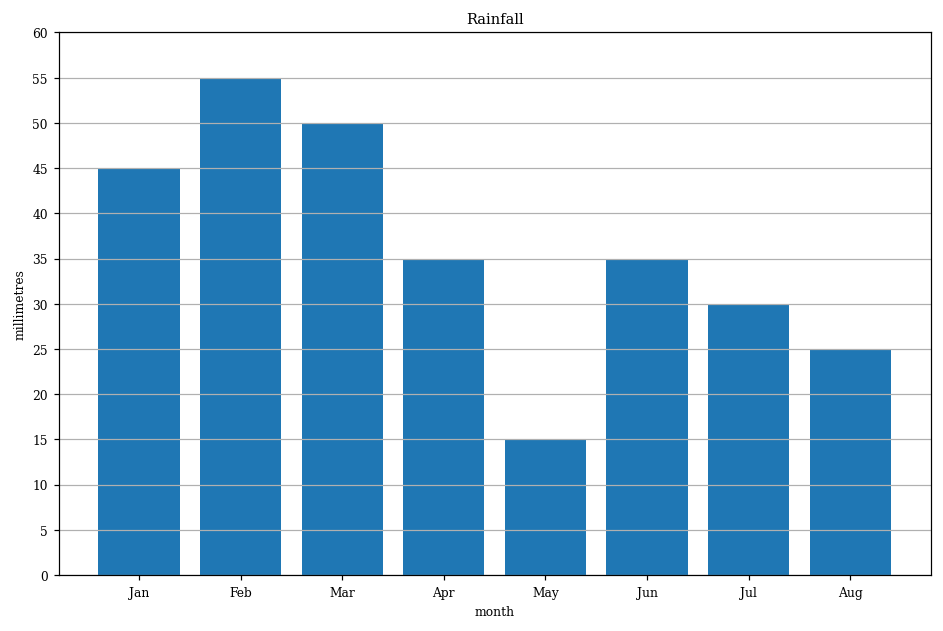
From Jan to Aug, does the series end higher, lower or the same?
lower
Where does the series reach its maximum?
Feb
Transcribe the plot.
Title: Rainfall
x-axis: month, ticks Jan Feb Mar Apr May Jun Jul Aug
y-axis: millimetres, ticks 0 5 10 15 20 25 30 35 40 45 50 55 60
Values:
45 55 50 35 15 35 30 25
